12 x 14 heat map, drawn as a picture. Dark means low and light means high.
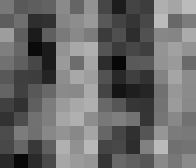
Average level on the scale: 40%. Stripes: upright, repeating 2 times. Grain: streaks running down.
